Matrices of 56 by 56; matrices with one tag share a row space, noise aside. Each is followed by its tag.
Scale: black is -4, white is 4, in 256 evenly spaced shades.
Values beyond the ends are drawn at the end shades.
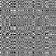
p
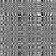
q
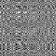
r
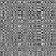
q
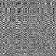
r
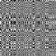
p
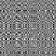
r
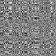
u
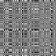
u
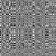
p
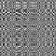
r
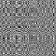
r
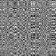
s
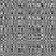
q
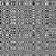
p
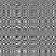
r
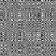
q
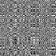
s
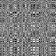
s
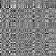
p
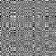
p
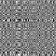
r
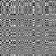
p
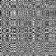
p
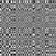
p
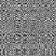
r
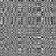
q
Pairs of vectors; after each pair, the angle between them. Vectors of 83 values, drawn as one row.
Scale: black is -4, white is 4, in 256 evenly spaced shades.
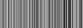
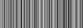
partly aligned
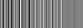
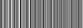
nearly opposite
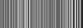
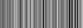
partly opposed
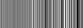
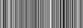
partly opposed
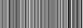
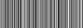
partly opposed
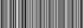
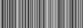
partly aligned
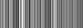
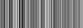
nearly opposite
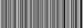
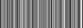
nearly opposite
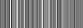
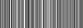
nearly parallel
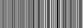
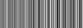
nearly parallel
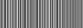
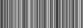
partly aligned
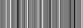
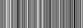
nearly parallel
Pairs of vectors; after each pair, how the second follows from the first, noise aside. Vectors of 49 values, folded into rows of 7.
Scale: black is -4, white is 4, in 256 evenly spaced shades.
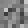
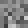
shuffled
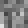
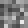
shuffled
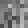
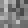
reversed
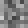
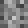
negated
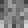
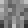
negated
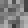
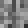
shuffled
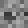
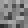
shuffled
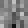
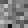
shuffled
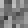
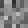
negated
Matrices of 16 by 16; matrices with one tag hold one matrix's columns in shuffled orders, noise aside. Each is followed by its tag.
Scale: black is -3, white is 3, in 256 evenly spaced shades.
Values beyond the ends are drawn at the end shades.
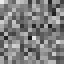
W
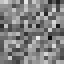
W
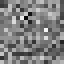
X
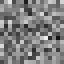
W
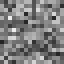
X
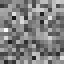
X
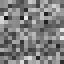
X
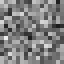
W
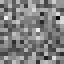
X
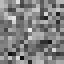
X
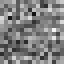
X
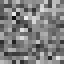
X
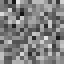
W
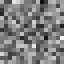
W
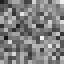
W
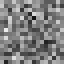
X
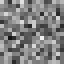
W
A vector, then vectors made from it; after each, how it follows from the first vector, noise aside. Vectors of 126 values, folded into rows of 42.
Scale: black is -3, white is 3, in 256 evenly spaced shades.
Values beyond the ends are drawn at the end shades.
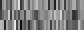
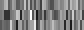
wrapped around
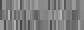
shrunk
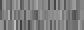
shrunk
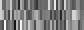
negated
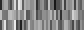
sign-scrambled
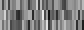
wrapped around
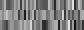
wrapped around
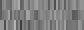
shrunk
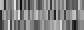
wrapped around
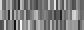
negated
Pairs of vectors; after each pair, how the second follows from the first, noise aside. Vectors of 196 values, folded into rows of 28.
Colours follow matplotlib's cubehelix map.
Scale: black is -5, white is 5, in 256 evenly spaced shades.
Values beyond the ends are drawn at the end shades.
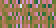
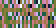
scaled up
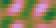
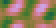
copied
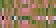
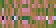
copied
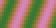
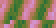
wrapped around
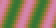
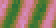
copied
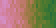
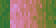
wrapped around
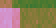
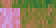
copied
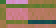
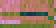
wrapped around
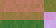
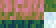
scaled up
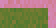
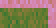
copied
